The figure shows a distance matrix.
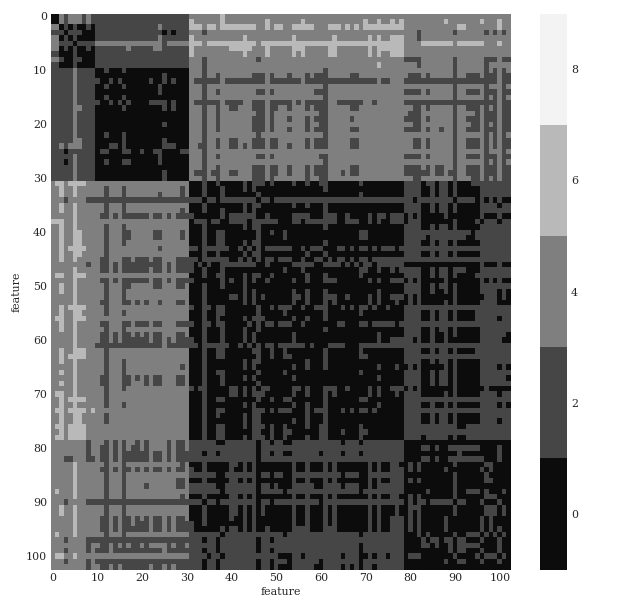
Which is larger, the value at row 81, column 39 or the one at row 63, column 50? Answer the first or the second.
the first
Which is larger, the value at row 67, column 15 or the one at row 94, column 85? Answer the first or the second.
the first
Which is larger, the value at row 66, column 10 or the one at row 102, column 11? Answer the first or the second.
the first
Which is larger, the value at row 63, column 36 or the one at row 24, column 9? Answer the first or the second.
the second
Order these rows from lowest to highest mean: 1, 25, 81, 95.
95, 81, 25, 1
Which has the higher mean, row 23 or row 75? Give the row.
23
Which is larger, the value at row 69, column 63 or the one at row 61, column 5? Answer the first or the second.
the second
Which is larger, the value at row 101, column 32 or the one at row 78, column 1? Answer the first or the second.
the second
